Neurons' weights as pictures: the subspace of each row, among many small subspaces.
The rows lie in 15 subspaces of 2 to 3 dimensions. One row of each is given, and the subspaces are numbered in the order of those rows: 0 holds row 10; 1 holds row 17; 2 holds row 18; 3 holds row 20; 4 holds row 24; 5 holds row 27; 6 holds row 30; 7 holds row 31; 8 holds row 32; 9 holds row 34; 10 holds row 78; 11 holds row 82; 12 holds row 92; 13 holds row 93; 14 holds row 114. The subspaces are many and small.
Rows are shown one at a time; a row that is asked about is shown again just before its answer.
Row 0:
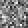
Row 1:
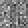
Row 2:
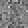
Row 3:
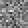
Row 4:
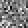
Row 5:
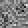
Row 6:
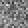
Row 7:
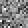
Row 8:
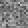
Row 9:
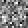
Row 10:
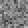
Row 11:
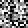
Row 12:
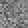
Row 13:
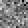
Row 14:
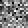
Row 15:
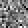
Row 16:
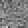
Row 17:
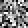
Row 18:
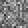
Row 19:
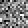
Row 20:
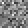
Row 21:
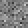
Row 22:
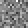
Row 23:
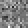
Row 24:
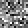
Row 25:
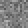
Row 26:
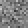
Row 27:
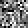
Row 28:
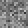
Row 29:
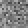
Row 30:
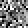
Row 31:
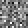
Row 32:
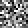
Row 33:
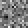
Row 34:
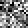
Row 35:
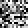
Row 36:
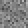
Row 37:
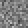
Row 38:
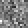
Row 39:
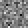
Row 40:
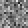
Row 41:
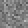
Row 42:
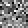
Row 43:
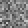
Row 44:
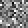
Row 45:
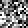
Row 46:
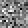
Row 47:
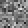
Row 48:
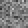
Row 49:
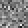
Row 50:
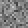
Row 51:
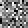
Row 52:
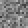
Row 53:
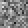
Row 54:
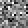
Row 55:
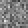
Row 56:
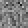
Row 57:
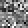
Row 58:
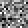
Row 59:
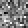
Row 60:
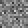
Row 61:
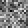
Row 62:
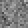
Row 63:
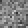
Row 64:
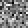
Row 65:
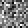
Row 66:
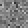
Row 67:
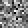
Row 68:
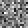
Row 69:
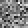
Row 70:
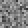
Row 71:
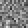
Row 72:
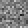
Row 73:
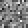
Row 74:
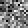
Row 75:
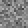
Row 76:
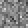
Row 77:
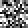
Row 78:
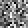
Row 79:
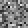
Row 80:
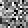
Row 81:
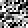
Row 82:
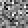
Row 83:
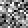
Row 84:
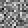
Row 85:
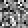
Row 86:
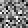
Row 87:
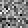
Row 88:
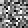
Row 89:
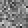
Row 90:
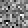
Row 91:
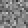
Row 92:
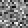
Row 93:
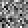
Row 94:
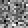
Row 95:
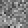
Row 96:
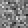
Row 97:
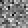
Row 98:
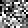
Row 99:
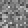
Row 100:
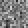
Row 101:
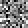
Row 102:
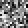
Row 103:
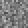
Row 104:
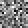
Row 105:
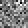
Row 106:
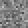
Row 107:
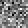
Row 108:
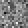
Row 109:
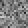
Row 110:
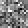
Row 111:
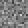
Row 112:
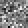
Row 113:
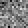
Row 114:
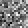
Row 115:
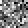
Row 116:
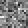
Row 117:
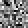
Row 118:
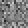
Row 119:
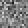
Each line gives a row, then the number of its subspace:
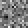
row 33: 14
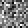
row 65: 3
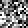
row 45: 14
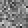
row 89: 2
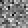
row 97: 11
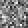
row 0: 7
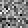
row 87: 13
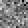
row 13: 4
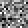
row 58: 13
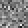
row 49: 6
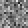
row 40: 1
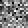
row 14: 8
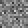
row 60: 13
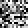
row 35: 4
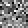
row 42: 8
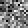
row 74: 9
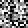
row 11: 12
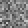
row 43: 10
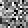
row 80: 12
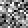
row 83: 9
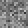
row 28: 7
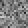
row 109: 14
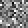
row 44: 12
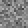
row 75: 8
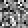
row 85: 5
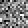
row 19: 10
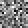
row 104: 13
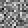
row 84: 2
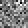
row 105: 4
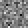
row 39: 10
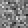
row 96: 14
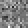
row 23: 14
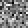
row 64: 11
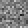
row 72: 10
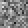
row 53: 14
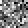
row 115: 4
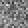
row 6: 3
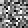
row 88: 8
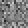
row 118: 3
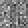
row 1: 10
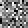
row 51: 12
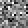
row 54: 11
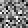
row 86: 13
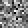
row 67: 8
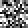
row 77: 8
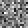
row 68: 13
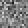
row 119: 11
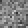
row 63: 14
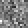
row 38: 12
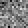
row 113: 14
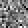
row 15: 6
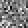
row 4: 2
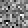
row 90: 10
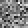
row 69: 4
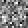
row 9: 7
